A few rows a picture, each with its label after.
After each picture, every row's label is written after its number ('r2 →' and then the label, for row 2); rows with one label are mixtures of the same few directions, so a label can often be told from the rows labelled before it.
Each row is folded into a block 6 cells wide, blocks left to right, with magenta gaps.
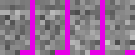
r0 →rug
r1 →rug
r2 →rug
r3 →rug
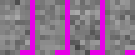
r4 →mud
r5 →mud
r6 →rug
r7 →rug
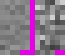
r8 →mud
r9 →mud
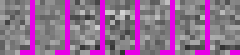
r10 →rug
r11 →mud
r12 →mud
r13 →rug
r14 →mud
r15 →mud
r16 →mud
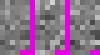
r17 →rug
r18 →mud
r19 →rug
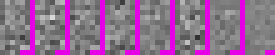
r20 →rug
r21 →mud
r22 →rug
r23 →mud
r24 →mud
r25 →rug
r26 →rug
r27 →rug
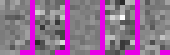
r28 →mud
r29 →rug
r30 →mud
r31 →mud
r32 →rug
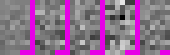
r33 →rug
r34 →rug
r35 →rug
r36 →mud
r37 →rug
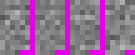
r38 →rug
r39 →rug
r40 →mud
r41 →mud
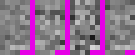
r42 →mud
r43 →rug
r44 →rug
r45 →mud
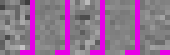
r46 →mud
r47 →rug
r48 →mud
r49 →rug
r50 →mud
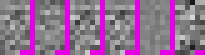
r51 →rug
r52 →mud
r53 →rug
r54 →rug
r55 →rug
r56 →mud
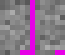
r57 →mud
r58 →mud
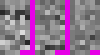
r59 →rug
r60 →mud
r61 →rug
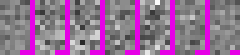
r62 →mud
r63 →rug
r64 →rug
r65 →rug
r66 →mud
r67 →mud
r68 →mud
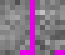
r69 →mud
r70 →rug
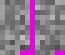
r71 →rug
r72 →mud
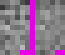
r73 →mud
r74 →mud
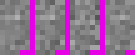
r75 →mud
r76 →mud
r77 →rug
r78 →mud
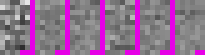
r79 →mud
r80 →mud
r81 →mud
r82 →mud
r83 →mud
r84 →rug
